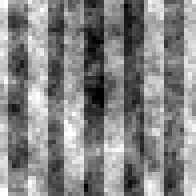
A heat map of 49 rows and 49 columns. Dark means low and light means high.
On average the colour sits 50% of the way up the scale. Streaks run downward. Upright stripes repeat 5 times across the table.
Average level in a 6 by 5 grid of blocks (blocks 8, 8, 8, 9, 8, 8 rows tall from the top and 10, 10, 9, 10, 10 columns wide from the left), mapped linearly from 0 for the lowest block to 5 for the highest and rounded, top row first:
43114
43024
43024
35124
35434
53333
